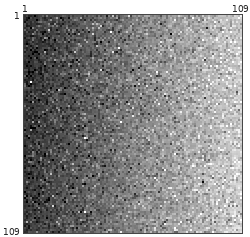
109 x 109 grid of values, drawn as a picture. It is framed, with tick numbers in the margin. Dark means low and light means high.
On average the colour sits 50% of the way up the scale. Fine speckle covers the field. Values rise toward the right. No single row or column stands out from its neighbours.
